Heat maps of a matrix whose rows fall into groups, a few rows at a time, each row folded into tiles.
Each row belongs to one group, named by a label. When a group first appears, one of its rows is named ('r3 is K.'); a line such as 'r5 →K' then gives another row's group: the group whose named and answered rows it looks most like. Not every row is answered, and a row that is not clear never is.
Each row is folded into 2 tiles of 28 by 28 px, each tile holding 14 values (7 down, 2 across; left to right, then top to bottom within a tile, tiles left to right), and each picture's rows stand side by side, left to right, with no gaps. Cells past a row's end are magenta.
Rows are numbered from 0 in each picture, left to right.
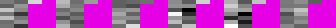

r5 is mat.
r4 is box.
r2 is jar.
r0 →box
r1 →box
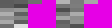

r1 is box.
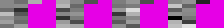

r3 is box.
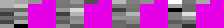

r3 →box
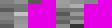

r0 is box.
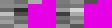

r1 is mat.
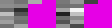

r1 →mat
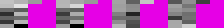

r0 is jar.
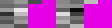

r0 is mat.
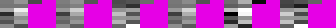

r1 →mat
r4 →mat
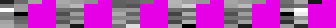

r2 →jar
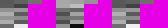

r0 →jar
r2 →jar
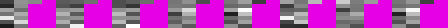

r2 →jar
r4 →mat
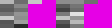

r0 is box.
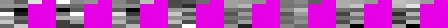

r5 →mat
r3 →jar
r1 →box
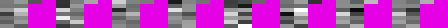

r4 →jar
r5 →mat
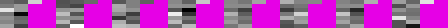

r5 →box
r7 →box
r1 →jar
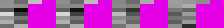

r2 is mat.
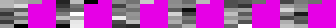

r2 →box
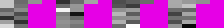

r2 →jar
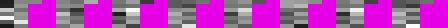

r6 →mat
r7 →jar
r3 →jar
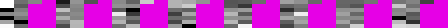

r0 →box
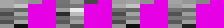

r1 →mat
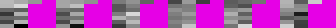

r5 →box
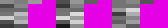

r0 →box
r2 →mat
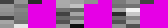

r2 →mat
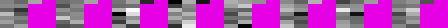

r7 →mat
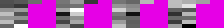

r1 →mat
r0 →jar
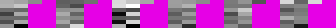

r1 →jar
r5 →box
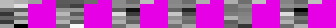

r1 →jar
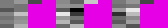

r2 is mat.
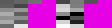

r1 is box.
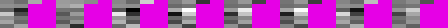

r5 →mat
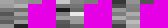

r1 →box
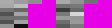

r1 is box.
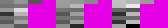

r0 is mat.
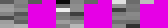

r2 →box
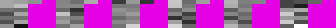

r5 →jar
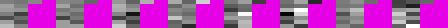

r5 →mat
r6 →mat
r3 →box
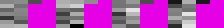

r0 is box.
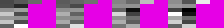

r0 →jar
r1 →jar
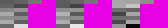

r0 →jar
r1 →jar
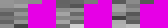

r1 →jar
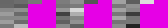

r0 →jar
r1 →mat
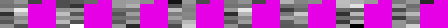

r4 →mat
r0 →mat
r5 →box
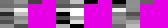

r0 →mat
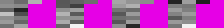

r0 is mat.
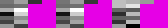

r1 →mat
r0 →mat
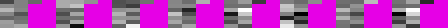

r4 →mat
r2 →jar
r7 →mat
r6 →box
